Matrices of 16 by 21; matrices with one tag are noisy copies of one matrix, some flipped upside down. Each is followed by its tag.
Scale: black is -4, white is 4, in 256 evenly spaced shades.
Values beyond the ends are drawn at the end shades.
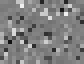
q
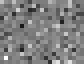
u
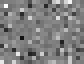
u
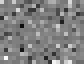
u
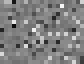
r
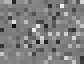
r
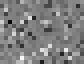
q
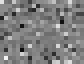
u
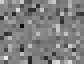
u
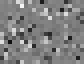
q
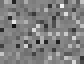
r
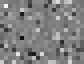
u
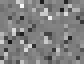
q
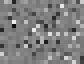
r
